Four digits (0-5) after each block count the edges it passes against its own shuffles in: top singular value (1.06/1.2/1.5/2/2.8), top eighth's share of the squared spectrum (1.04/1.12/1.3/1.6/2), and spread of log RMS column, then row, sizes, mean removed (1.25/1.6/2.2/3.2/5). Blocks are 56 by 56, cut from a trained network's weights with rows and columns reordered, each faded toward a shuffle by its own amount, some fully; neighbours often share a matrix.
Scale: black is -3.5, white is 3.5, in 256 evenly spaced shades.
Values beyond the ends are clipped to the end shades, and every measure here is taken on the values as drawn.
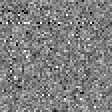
2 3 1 1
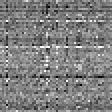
4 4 3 2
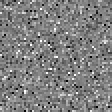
0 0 0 0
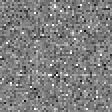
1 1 0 0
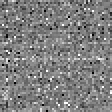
2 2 2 0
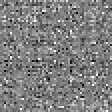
2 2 2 0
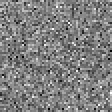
2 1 0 0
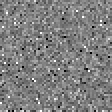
1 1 0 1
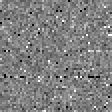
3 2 0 1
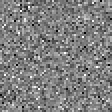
1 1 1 0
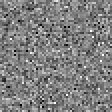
2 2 0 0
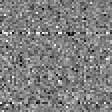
3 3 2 2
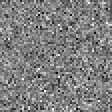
2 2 0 0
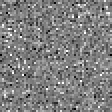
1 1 0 0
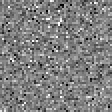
0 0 0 0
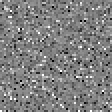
0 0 0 0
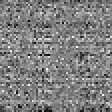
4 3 2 2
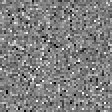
0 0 0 0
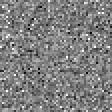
0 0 0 0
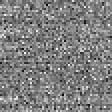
3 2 1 0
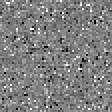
0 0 0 0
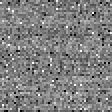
2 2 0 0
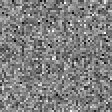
2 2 0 0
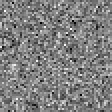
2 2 1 0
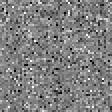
1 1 0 1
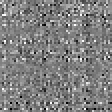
3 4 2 3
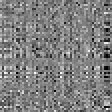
4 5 3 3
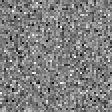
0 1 0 0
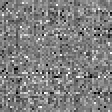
3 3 0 2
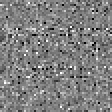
3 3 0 2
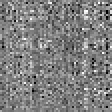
4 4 2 3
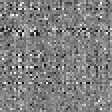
4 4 1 3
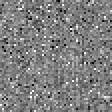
1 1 0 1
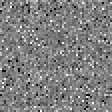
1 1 0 0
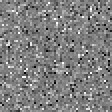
1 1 0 0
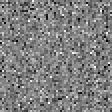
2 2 0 1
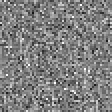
2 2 0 0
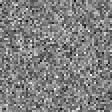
1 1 0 0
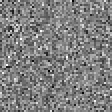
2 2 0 0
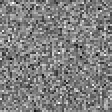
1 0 0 0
